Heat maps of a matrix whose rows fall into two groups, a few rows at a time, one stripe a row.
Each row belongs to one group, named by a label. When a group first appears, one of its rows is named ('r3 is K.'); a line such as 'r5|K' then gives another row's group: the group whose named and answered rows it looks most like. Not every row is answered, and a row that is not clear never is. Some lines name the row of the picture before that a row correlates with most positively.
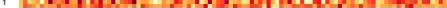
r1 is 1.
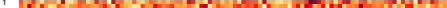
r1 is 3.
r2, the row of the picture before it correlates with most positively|2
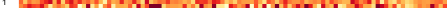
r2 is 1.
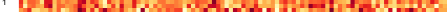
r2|3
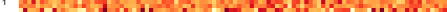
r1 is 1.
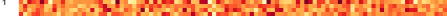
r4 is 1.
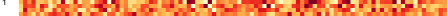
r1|3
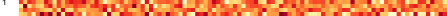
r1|3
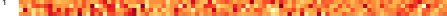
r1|1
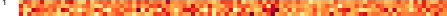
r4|1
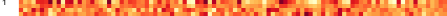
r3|1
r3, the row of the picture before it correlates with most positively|3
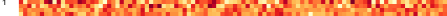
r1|3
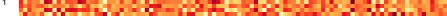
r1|3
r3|3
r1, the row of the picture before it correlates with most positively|1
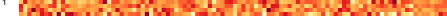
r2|1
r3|1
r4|3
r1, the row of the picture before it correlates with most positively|4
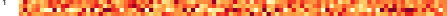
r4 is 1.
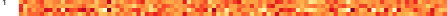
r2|1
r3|3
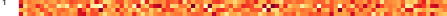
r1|3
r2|1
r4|3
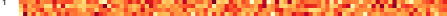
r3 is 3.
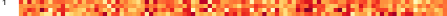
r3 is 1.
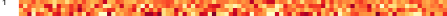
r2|3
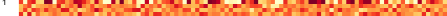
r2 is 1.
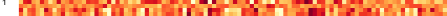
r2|1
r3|3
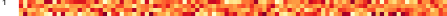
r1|3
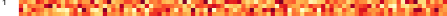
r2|3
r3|1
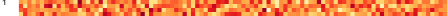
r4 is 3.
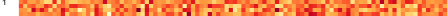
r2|3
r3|1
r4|3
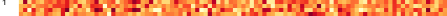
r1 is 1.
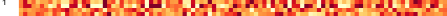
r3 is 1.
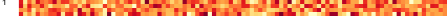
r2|1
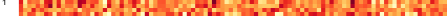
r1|3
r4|3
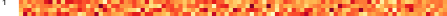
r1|3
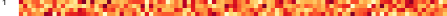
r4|3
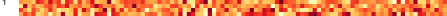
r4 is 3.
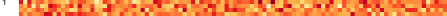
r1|1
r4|3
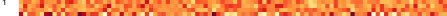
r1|3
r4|3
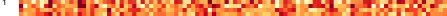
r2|3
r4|3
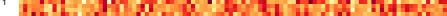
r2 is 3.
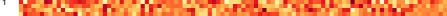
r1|3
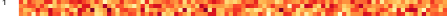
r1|3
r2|1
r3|3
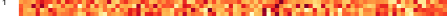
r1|3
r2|1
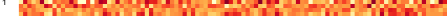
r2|3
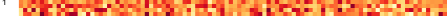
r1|1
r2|3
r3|1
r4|3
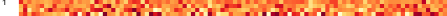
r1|3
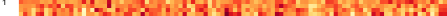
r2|3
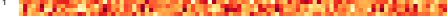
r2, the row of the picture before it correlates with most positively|4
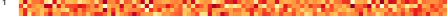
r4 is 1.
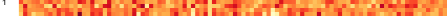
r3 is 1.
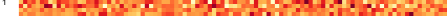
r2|3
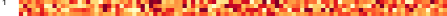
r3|1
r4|1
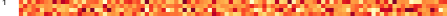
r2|1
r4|3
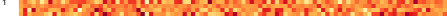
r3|1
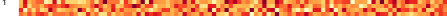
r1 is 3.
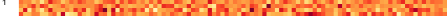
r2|1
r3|1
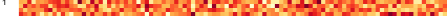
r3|3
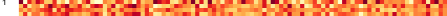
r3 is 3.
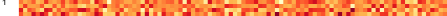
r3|3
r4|1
